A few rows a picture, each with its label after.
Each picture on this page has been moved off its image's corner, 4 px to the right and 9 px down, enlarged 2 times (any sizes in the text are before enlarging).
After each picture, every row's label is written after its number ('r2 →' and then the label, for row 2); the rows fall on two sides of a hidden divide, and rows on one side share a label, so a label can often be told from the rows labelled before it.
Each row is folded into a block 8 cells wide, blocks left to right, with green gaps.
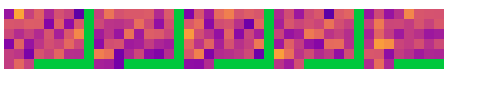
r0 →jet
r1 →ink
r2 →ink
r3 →ink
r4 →ink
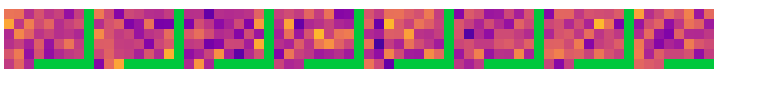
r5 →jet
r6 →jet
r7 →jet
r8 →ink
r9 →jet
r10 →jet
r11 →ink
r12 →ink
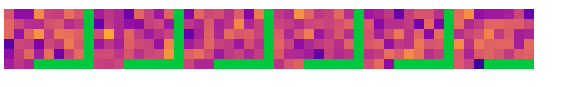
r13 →jet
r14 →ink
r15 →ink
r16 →jet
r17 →jet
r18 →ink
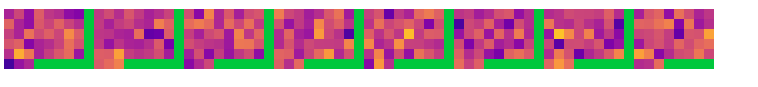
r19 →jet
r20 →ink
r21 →jet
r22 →ink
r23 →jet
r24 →ink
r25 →ink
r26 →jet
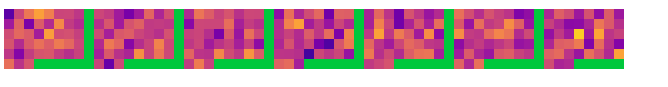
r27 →ink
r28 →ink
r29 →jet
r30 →jet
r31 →ink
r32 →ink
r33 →ink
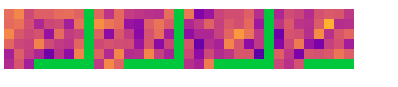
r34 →jet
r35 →jet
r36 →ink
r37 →ink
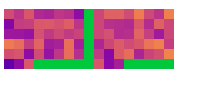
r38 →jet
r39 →ink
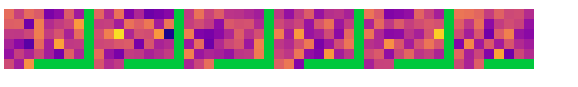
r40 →jet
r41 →ink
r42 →jet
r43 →jet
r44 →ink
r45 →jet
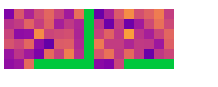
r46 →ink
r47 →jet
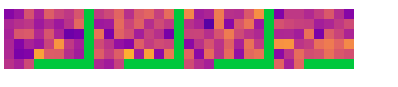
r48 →ink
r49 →jet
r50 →ink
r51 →jet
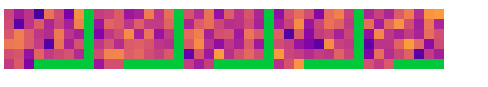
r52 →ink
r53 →jet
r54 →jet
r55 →jet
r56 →ink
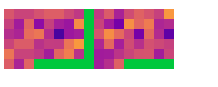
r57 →jet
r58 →ink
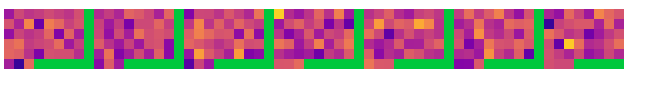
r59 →ink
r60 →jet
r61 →ink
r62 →jet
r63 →ink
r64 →jet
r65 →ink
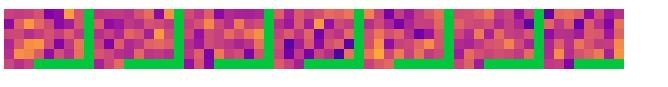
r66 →jet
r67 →ink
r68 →jet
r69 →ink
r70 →jet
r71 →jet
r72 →jet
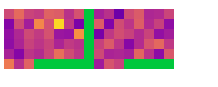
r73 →ink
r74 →ink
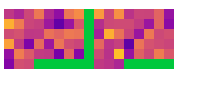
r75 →jet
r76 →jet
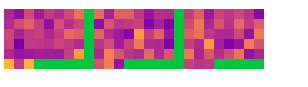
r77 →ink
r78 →jet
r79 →ink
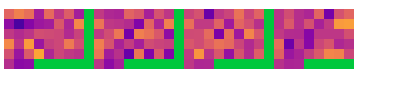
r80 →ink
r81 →ink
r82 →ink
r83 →ink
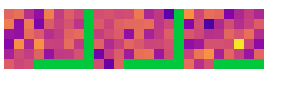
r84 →jet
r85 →ink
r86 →ink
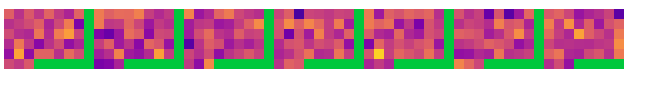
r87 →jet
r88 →jet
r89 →ink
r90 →jet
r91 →jet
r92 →ink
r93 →jet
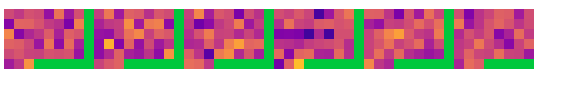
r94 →jet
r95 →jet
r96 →ink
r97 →jet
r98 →ink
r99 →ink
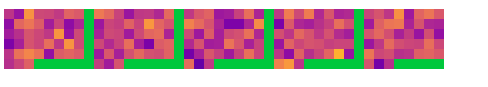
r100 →jet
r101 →ink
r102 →jet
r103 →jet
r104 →ink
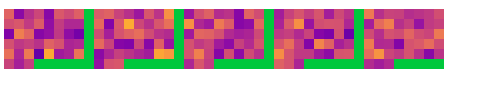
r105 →ink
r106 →jet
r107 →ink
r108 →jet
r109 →jet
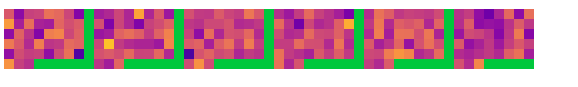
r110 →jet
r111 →jet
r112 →jet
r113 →ink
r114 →ink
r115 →ink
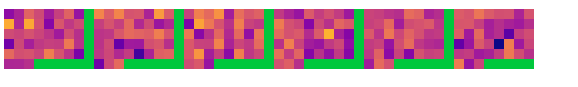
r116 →jet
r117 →jet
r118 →jet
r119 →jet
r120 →jet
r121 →ink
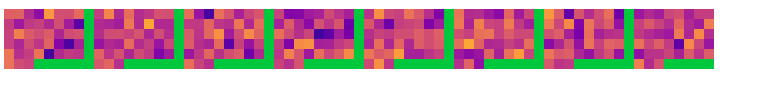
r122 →ink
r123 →ink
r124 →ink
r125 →ink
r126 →jet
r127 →jet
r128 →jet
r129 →ink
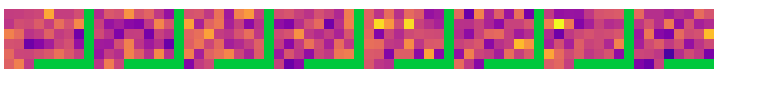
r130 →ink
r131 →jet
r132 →jet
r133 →ink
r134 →jet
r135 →jet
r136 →jet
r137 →ink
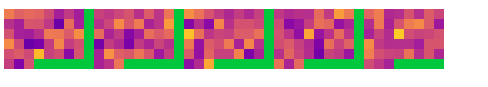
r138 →jet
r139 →jet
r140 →ink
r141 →ink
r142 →ink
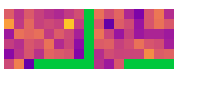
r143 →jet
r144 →jet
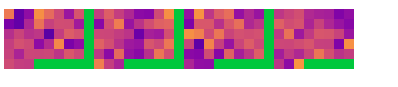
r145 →ink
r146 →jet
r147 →ink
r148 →ink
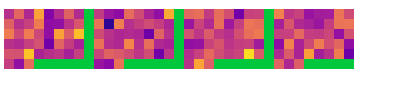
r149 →jet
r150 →ink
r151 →jet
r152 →jet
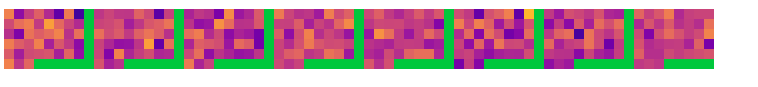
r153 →jet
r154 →ink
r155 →ink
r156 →jet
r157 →ink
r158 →ink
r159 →ink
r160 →jet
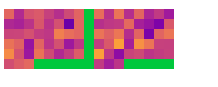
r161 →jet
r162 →ink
